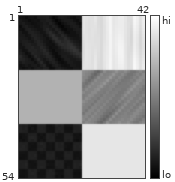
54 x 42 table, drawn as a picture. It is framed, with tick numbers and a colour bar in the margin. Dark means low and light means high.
It is made of 3 by 2 panels. Panel 1,1: very low, slanting down to the right, faint in contrast. Panel 1,2: very high, streaked downward, faint in contrast. Panel 2,1: high, flat. Panel 2,2: middling, slanting up to the right, faint in contrast. Panel 3,1: very low, checkered, faint in contrast. Panel 3,2: very high, flat.
